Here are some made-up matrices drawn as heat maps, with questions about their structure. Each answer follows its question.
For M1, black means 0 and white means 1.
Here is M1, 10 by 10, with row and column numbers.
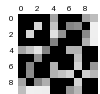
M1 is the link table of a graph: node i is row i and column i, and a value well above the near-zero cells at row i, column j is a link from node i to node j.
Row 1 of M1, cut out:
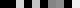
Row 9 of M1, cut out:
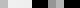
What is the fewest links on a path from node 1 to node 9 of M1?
1
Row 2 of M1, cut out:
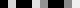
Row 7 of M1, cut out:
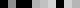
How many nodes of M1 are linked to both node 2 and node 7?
5
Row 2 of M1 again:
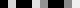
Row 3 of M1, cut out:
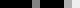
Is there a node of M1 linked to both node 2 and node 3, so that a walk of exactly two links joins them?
yes
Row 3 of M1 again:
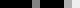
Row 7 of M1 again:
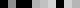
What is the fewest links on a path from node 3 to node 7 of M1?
2
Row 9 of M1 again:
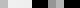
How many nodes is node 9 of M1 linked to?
6
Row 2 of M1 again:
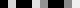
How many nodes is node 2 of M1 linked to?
5
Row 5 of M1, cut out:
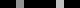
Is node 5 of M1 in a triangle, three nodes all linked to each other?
no
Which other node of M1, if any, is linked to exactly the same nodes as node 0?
node 3
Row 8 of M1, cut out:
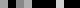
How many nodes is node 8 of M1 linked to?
4
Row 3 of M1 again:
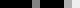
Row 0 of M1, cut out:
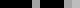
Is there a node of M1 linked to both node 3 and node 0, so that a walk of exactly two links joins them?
yes
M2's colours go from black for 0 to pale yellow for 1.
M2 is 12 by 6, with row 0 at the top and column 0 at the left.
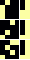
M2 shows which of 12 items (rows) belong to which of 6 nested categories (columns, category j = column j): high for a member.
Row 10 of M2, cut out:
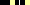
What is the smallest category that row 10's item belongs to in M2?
2
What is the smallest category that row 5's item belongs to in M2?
5
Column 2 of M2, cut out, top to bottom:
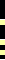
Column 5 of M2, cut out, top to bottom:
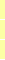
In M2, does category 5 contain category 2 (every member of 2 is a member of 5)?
yes
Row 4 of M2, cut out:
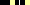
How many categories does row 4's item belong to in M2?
2
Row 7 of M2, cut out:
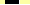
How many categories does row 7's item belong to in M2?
3
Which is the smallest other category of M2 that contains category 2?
5
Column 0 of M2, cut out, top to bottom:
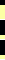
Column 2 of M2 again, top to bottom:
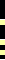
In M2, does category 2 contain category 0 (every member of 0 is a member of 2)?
no
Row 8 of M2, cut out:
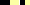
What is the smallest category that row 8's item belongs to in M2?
3
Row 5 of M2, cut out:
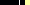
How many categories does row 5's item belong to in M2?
1
